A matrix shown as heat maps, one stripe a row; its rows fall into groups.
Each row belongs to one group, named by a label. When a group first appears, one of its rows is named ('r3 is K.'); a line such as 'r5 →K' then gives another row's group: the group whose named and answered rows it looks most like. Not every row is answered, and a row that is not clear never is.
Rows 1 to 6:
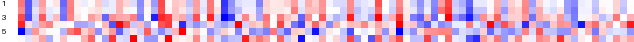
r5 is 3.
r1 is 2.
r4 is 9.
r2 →2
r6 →2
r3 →2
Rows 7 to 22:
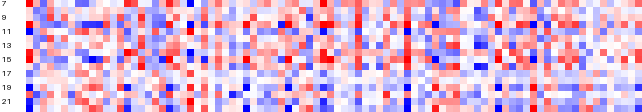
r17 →3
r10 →9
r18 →3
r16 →2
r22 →3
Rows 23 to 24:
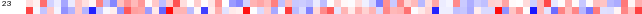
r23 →2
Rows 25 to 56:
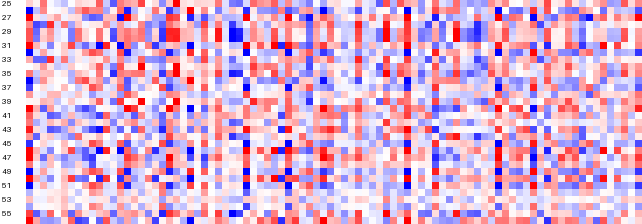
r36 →3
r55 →2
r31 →9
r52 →3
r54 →3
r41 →9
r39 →2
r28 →2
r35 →2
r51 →3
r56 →9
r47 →9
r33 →2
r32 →3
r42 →2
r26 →3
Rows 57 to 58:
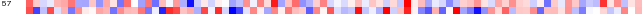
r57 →9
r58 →2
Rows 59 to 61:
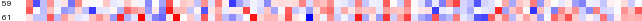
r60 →9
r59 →2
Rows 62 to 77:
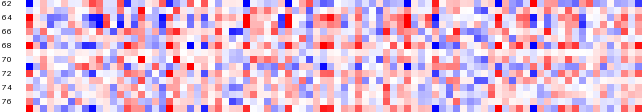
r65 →9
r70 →2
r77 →9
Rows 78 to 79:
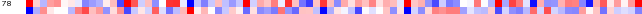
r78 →9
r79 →3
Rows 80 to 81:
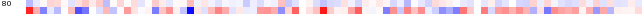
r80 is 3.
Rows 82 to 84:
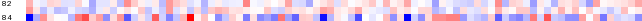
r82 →9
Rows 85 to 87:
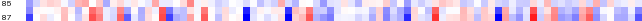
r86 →3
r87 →3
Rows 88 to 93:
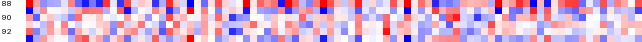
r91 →2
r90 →2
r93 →3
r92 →2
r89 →3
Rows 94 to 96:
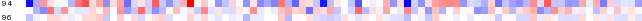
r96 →3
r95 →2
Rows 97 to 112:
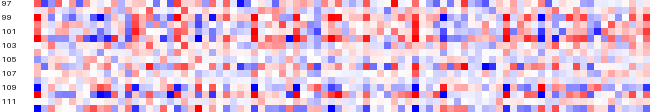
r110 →9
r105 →3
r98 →2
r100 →9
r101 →9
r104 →9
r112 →3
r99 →9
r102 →9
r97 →2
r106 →2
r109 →3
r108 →3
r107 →9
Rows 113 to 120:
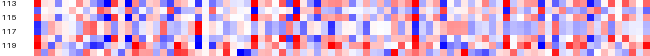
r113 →9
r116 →3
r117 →3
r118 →9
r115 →9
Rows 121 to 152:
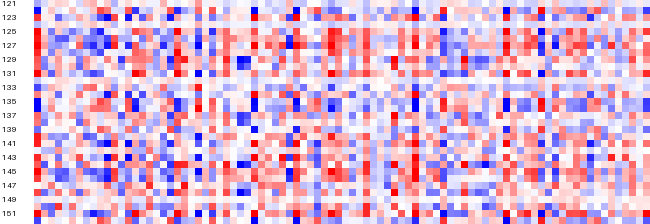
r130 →2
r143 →9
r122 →3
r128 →9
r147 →2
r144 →2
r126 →9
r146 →9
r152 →3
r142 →2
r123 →9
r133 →3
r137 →2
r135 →3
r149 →2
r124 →3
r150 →2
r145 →9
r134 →9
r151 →9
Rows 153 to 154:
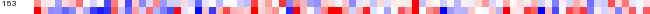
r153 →9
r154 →9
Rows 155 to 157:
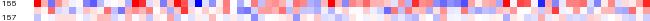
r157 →3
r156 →2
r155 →9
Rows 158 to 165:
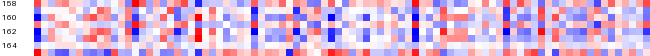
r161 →9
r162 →3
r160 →3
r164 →3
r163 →3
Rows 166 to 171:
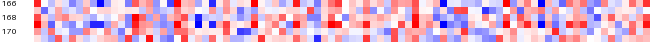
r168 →9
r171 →2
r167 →2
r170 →2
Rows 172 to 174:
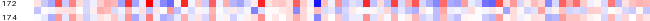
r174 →2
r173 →3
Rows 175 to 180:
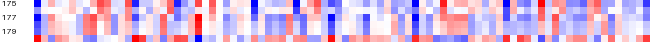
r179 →3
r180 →9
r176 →3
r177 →3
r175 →3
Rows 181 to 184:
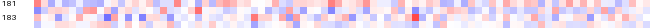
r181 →9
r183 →9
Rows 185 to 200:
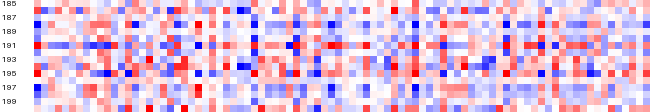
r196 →2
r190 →3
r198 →3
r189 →3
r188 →3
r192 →3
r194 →2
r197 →3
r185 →9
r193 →2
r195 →9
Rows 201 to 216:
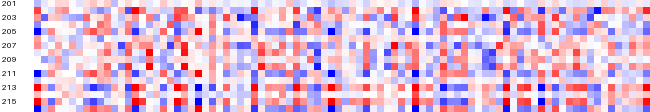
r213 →9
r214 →9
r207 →2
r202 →9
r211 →3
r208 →2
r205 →3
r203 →2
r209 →2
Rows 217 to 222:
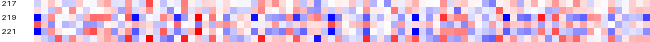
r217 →2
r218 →2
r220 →9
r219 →3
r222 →2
